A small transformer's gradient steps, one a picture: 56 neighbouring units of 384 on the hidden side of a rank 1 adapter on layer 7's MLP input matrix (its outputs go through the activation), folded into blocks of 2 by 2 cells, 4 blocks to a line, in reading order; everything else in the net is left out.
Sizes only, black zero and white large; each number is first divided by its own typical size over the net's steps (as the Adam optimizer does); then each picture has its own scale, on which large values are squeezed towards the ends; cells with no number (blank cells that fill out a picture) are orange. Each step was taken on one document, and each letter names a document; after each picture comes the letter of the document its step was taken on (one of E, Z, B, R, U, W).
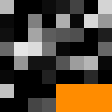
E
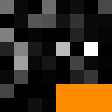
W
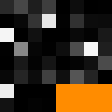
W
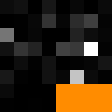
W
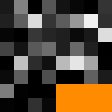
E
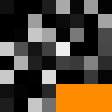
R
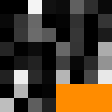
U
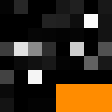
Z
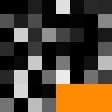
U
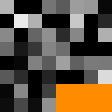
R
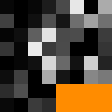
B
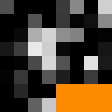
B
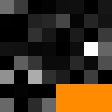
Z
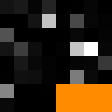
W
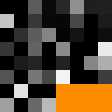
U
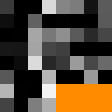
R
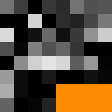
R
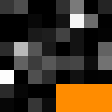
Z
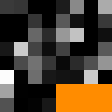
Z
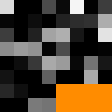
E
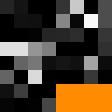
Z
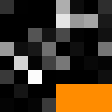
B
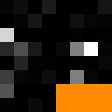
W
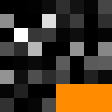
U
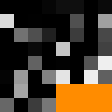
U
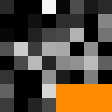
R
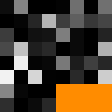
Z
